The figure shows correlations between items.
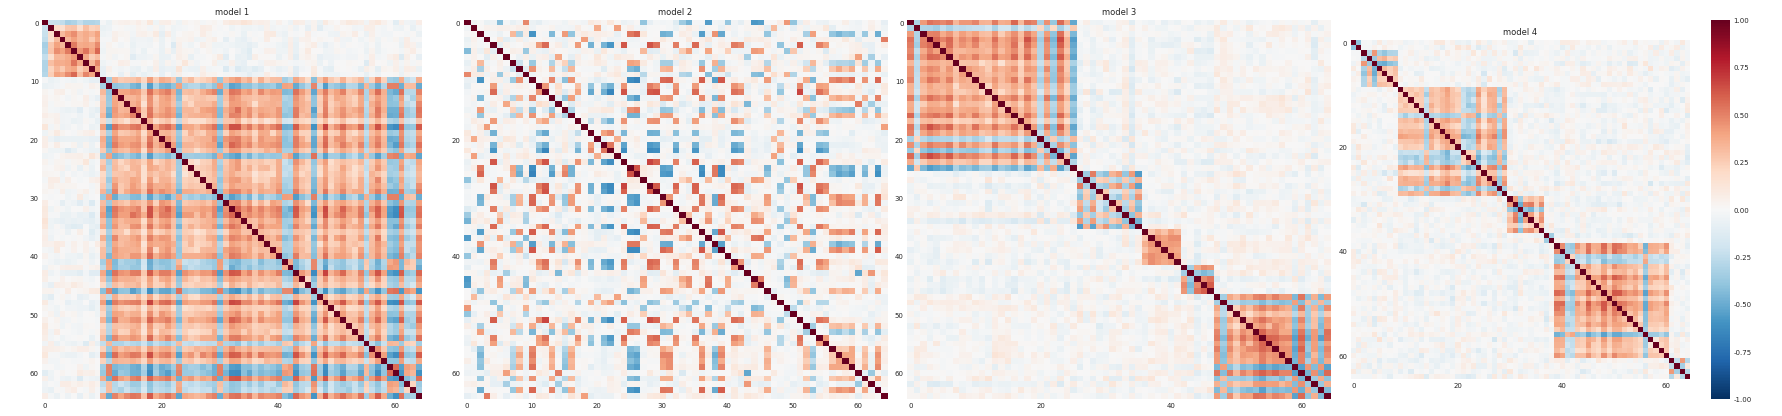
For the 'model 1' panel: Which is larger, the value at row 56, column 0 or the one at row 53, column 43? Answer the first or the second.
the second
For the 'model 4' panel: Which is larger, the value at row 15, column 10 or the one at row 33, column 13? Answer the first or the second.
the first
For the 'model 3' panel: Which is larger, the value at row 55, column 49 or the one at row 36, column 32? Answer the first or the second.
the first
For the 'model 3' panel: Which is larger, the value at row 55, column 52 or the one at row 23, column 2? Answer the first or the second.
the second
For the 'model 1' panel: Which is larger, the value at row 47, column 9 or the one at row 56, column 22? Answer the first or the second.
the second
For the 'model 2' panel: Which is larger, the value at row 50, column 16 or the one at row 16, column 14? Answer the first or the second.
the first
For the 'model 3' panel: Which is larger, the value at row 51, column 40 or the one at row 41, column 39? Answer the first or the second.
the second
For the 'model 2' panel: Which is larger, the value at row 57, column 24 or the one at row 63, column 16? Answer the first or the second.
the second
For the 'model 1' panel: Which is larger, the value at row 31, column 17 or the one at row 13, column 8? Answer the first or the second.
the first
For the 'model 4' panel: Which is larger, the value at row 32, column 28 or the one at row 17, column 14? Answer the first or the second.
the first
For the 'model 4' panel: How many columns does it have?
65
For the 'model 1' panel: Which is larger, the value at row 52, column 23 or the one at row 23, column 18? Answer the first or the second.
the first
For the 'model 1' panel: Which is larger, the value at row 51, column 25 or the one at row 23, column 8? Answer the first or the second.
the first
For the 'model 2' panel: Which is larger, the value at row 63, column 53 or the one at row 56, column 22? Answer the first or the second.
the second
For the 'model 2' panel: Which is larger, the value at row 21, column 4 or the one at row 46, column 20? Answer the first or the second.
the second
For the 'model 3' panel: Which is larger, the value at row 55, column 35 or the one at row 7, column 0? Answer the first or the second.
the second
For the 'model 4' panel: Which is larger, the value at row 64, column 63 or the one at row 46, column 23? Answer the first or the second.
the second
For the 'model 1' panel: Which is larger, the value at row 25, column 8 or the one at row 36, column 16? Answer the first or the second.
the second
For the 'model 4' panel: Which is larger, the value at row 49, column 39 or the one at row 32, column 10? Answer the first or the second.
the first
